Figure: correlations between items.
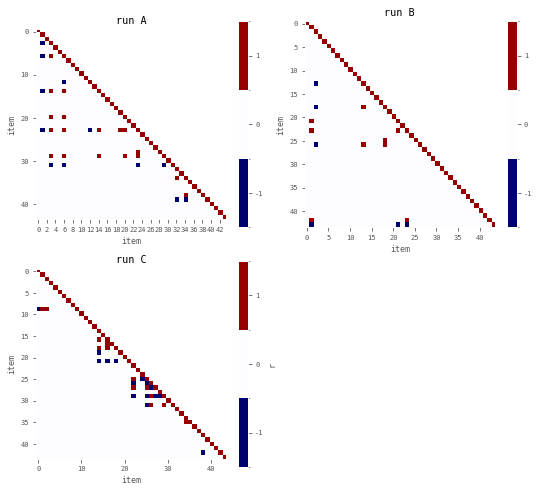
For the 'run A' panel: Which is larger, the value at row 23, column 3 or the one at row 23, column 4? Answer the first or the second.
the first
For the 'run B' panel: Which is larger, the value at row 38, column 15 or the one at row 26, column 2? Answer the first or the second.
the first
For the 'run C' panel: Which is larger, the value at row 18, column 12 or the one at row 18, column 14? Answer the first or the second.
the second
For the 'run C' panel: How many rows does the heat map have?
44
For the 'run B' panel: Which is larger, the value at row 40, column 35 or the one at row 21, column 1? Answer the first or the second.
the second
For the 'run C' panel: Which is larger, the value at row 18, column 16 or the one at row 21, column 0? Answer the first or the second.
the first
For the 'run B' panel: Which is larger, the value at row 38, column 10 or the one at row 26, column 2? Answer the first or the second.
the first
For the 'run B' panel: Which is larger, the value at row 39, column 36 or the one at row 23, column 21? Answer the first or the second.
the second
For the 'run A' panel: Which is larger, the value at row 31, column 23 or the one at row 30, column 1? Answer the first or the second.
the second
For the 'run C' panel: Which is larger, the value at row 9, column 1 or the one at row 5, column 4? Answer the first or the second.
the first
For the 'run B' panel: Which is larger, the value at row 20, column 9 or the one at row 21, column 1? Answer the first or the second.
the second
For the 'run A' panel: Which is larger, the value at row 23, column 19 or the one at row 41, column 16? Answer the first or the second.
the first
